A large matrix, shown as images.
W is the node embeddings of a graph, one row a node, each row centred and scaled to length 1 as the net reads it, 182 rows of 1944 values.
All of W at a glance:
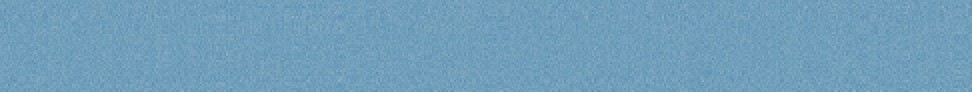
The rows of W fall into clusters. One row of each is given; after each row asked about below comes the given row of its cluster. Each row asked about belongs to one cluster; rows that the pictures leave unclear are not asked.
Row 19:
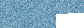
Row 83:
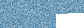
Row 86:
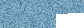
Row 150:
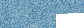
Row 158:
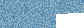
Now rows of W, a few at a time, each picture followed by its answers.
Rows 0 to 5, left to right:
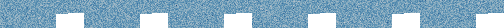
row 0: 158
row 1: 19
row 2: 86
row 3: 150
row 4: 158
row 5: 83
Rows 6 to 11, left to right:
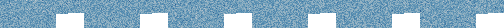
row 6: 86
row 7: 158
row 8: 83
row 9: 86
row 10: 86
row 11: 19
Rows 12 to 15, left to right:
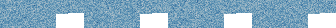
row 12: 83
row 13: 83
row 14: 83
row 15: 19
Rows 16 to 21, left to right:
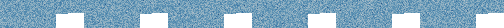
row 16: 158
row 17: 86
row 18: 83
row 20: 86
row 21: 158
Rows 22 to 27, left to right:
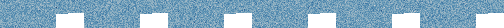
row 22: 158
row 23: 86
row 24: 158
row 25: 158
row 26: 150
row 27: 83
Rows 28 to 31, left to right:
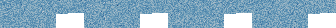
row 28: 86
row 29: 86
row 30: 158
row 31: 86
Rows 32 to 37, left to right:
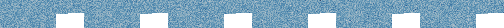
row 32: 86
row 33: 150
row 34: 150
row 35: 150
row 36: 150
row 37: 150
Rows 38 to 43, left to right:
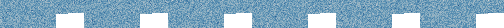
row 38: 158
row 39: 86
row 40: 86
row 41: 158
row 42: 158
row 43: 150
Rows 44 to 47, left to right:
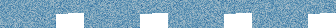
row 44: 158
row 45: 83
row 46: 19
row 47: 86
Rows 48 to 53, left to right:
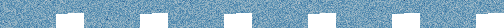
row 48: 19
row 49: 158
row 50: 83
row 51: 19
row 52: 150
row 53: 158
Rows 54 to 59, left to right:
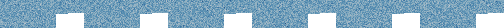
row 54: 158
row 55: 158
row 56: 158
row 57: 19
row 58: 150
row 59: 19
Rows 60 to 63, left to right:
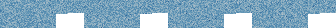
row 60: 19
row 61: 158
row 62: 83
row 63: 19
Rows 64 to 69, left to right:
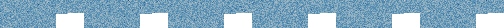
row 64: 19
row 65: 158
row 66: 158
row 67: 86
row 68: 150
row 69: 19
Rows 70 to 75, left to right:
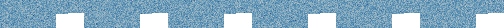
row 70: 83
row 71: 150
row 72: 86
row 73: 83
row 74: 150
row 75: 158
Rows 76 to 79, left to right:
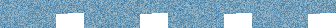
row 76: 150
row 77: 19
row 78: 83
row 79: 150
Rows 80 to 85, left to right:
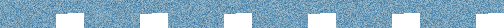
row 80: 19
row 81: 150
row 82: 86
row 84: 86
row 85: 83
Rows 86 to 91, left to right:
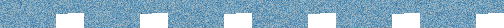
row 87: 150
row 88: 19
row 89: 83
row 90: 158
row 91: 86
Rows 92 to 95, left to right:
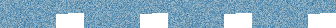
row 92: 19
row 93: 150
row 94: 19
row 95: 158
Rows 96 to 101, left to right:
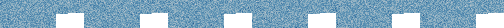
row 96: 86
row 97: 19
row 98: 19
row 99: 150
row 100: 19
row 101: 158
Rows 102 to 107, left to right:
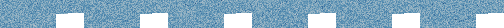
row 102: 150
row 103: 83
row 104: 150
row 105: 19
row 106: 83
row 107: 83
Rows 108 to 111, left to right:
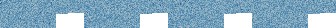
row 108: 86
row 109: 83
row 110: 83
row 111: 150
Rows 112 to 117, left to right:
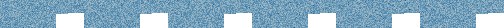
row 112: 150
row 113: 19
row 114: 86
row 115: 86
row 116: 83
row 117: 83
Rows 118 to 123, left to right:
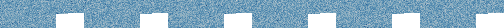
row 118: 150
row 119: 86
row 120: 150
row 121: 158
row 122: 150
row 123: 19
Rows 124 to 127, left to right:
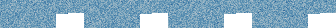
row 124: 86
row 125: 19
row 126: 86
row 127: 158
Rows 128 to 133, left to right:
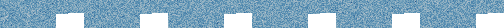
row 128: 83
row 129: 19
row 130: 86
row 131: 150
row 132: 86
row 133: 19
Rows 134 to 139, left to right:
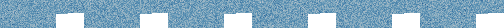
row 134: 150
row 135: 19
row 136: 86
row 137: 83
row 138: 158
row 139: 150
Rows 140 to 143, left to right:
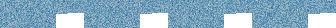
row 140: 19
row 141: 158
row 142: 158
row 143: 86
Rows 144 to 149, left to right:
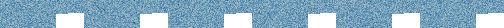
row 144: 19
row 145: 19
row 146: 86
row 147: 86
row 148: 19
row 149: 86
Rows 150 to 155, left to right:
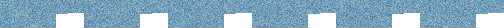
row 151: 83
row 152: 19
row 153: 158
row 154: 19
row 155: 158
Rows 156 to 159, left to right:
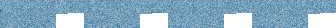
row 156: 19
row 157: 83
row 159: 158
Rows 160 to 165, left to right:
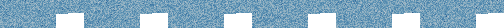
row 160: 158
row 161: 83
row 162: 83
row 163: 83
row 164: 86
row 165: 158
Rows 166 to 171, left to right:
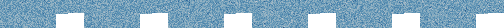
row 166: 158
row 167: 150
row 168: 86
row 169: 150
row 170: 86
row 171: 150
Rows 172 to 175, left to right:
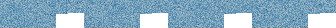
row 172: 19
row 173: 150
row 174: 150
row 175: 83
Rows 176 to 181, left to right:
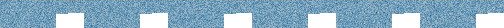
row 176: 86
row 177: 158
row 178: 83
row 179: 86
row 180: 86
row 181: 19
